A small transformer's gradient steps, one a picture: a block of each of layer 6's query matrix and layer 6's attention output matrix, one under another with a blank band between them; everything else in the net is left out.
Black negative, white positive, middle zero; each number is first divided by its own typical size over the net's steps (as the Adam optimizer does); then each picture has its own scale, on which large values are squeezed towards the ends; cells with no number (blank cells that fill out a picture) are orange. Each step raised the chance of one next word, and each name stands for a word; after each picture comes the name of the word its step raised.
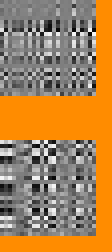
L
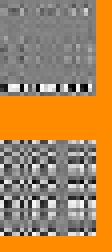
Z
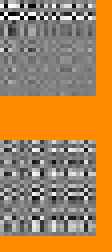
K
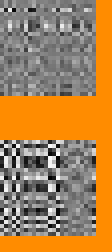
L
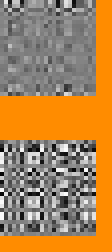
K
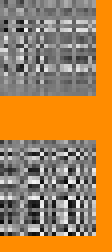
Z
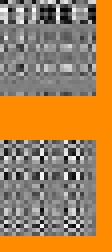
L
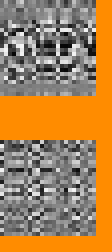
K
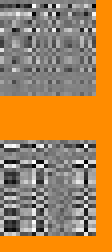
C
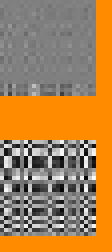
L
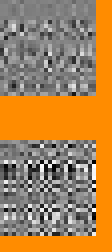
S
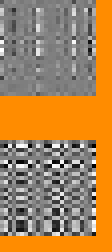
C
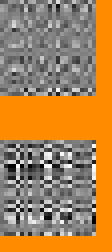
S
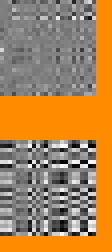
C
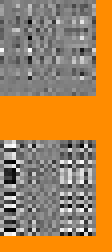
C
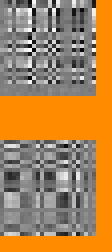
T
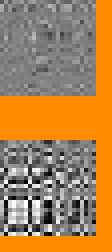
Z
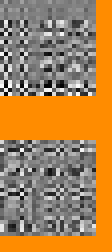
K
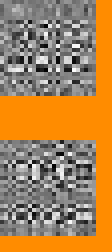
S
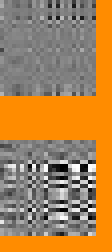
S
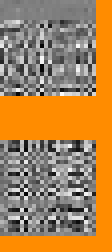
K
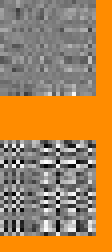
C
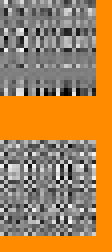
S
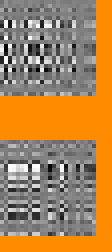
S
